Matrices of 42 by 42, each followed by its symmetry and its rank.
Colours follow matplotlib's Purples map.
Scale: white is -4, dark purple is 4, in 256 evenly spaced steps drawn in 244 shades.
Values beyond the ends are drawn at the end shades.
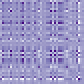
symmetric, rank two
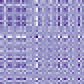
symmetric, rank two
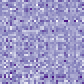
neither, rank five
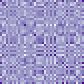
symmetric, rank three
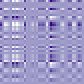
neither, rank one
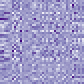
neither, rank five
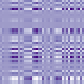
neither, rank one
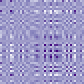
symmetric, rank two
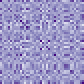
symmetric, rank three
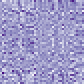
neither, rank five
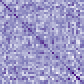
symmetric, rank five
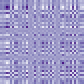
symmetric, rank two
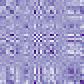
symmetric, rank three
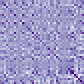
symmetric, rank five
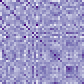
symmetric, rank five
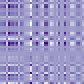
neither, rank one
